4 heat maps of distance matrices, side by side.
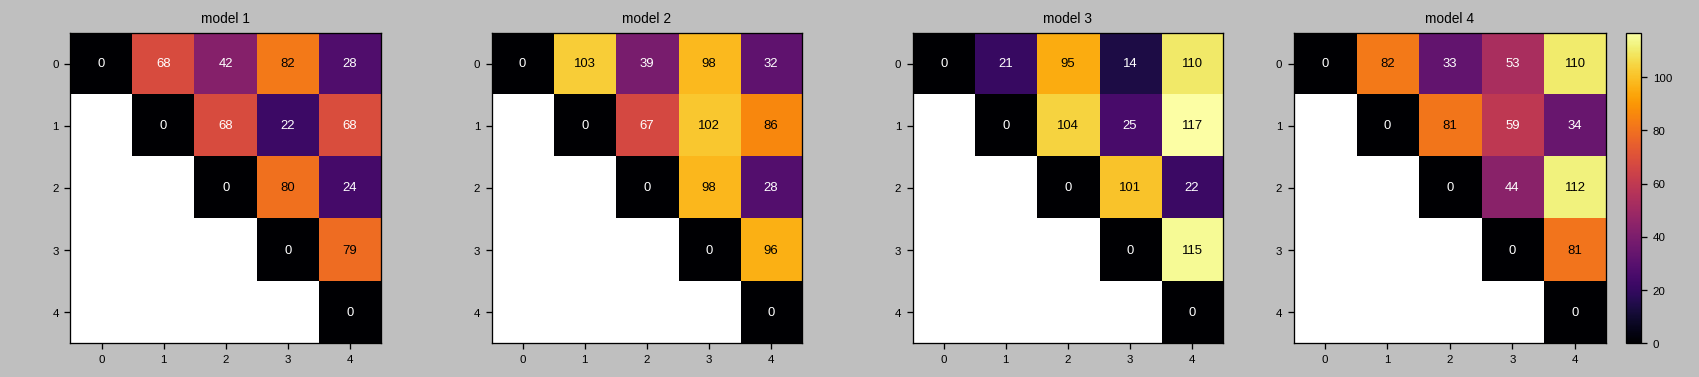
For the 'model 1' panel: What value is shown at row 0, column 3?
82
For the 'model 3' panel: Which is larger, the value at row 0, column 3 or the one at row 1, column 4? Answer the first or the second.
the second
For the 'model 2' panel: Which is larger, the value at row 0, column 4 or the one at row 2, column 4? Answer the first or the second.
the first
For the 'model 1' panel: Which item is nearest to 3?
1
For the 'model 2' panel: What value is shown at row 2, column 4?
28
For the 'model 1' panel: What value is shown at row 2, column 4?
24
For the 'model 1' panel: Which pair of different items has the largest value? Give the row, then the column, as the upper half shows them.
0, 3
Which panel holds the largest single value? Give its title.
model 3
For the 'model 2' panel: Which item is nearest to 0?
4
